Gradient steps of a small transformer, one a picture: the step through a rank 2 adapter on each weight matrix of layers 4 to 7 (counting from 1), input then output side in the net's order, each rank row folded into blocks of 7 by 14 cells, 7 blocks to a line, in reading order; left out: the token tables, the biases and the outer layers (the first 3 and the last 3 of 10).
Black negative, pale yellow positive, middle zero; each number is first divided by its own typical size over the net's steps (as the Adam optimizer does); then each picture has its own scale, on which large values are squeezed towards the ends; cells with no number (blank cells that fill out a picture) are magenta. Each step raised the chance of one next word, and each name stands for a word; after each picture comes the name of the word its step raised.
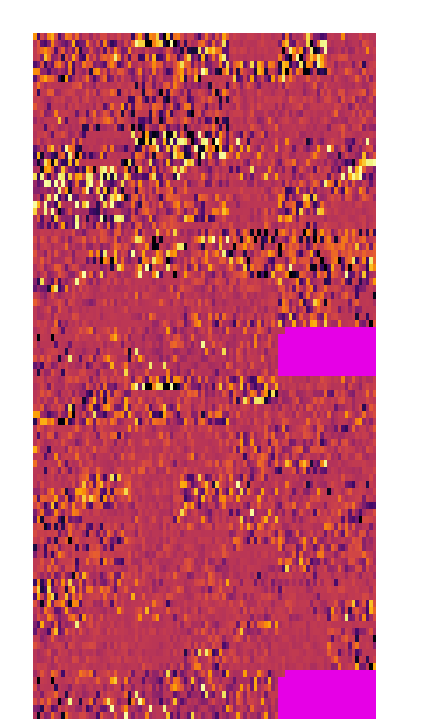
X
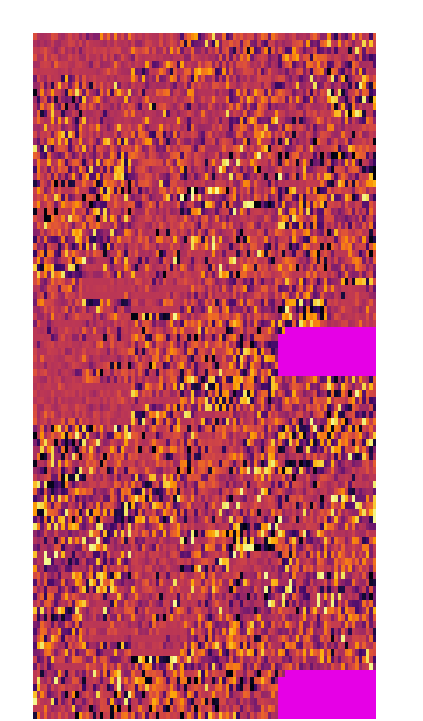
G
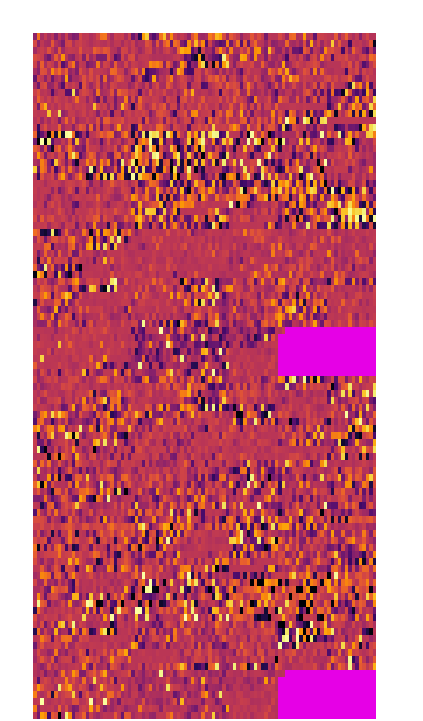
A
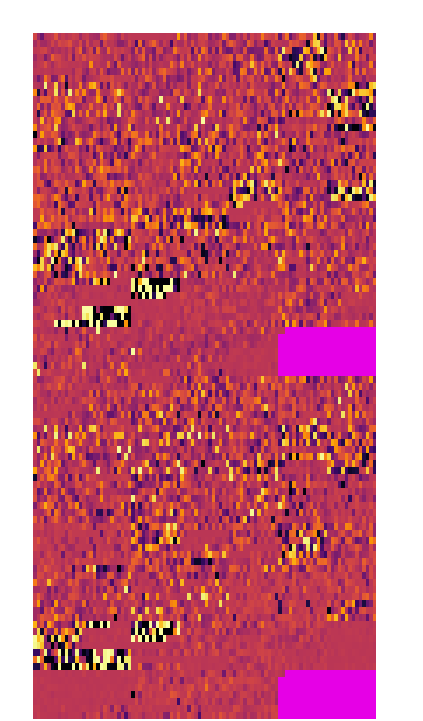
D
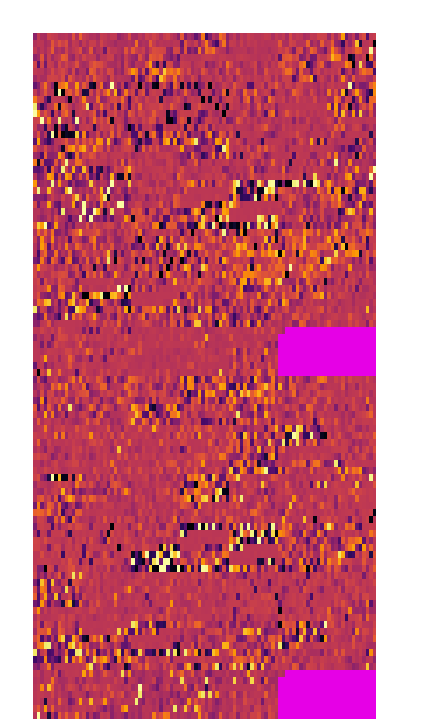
X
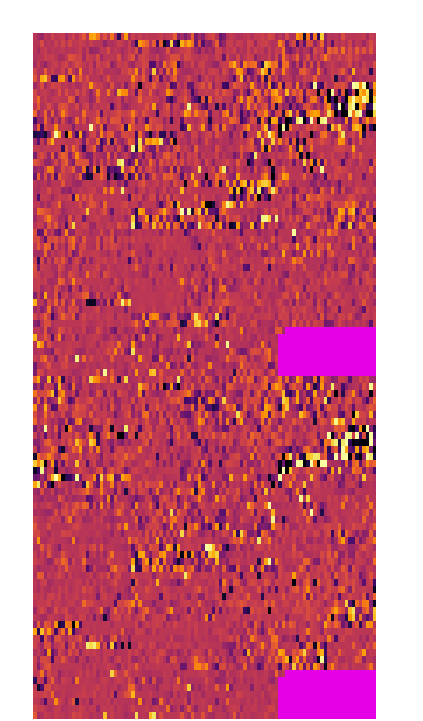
A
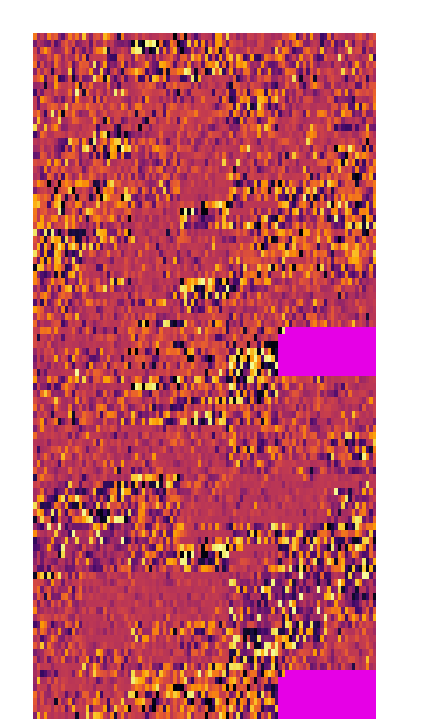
G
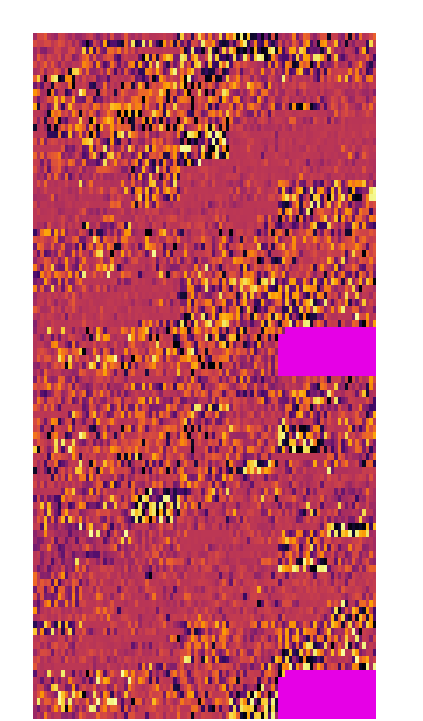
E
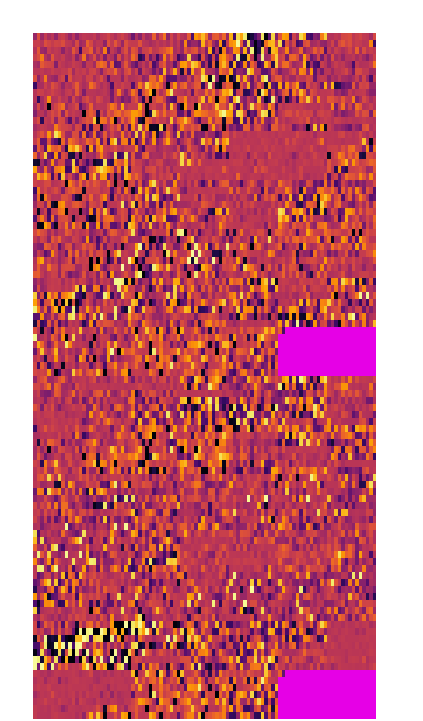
E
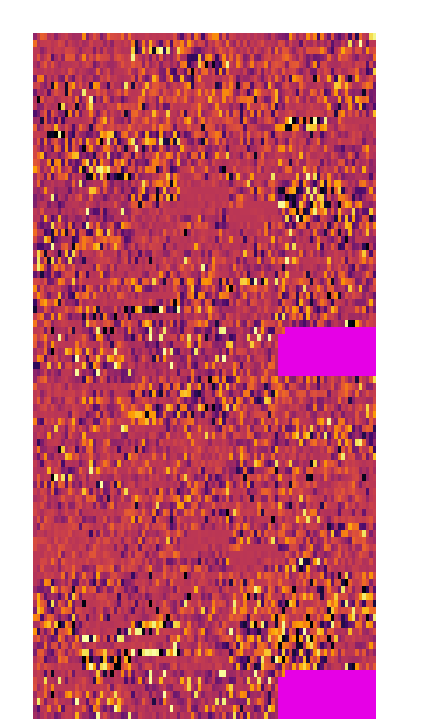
A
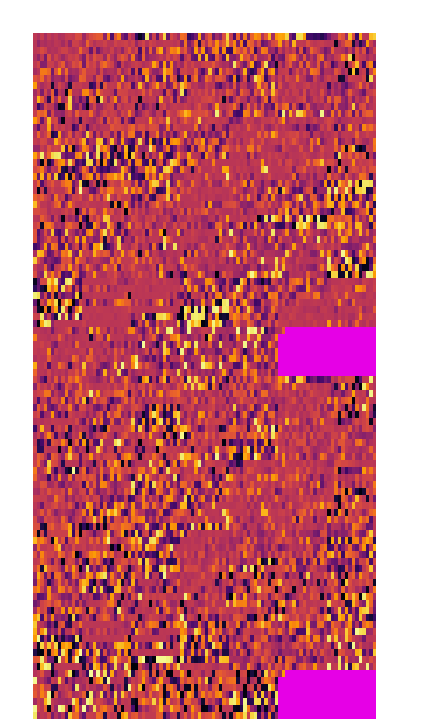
D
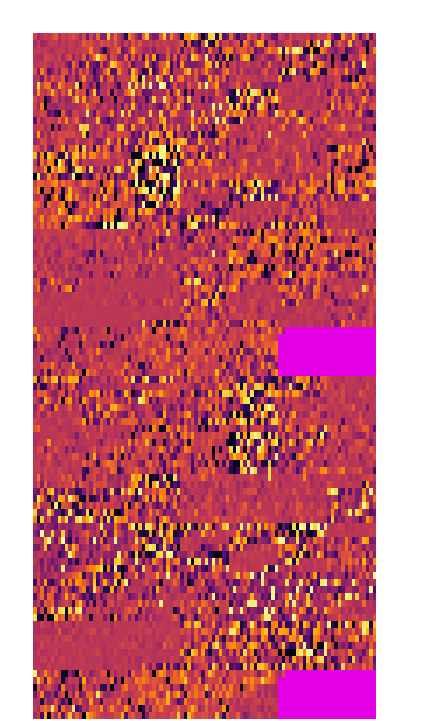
G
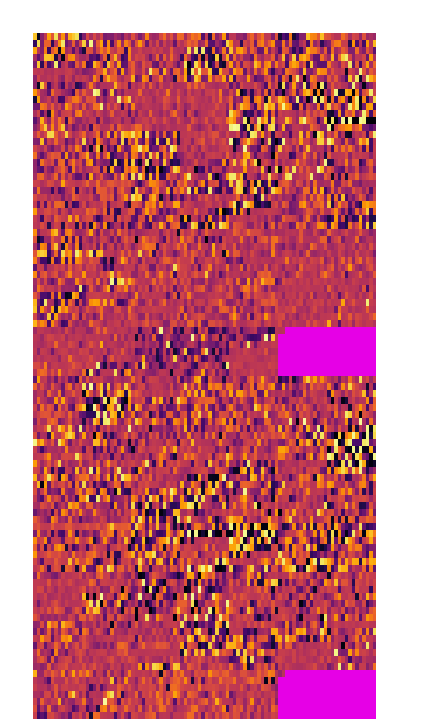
D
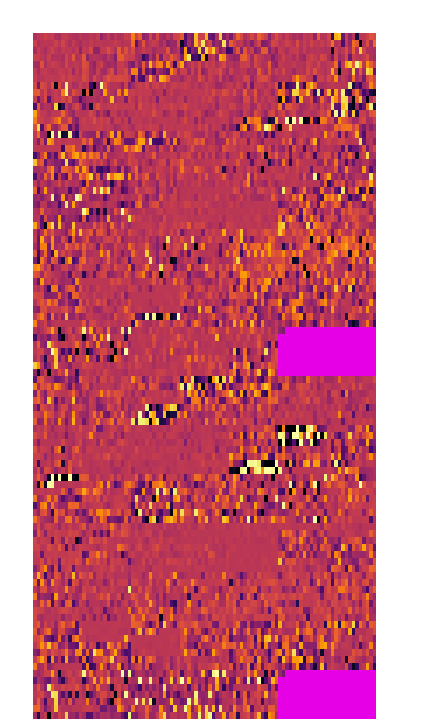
X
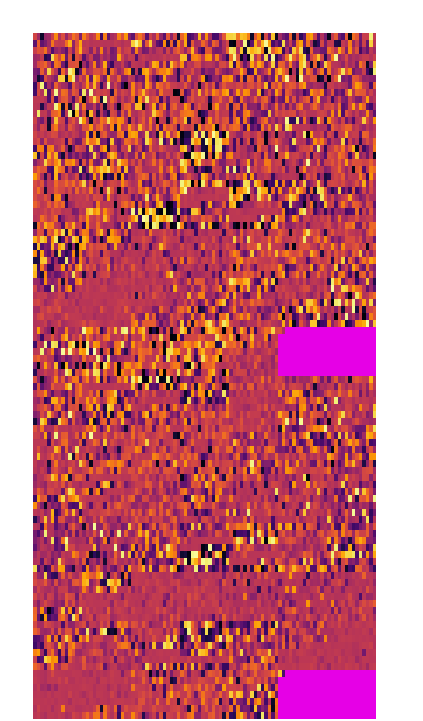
E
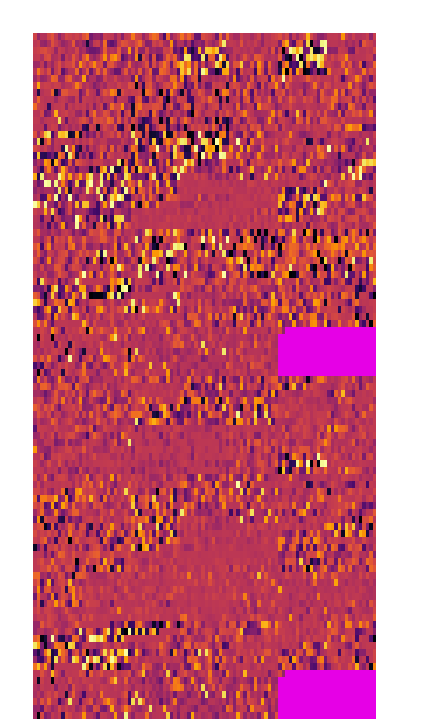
X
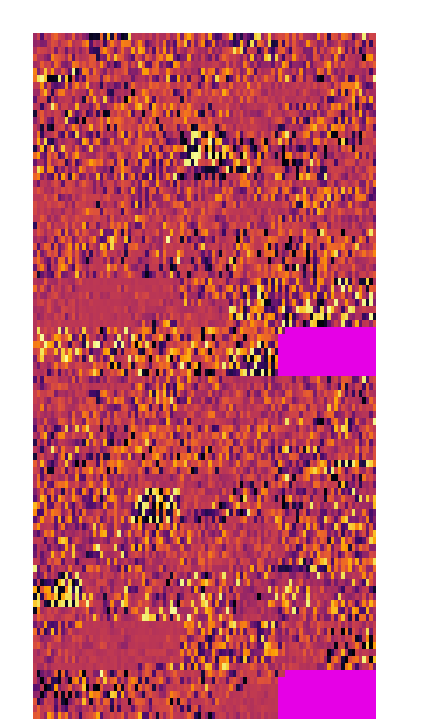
E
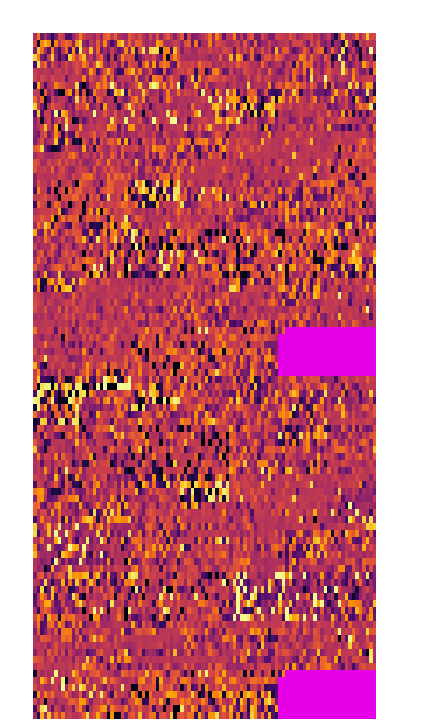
G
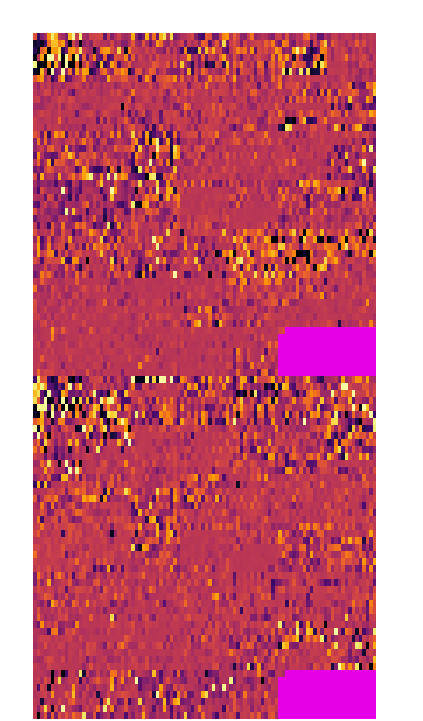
X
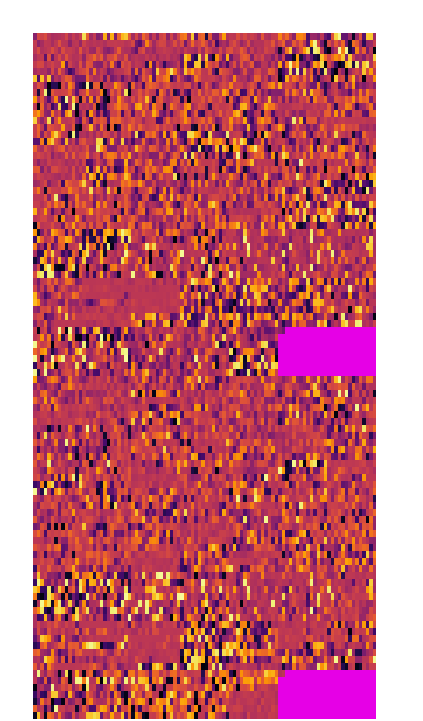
D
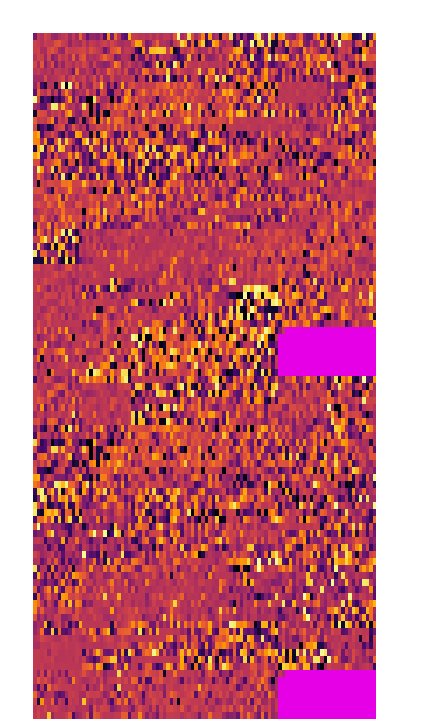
E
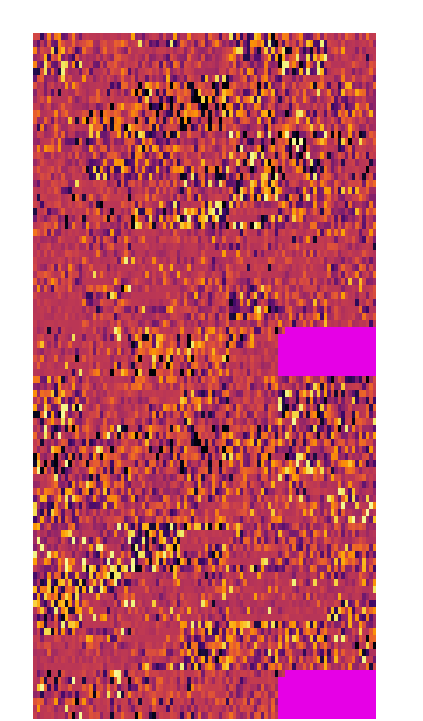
E
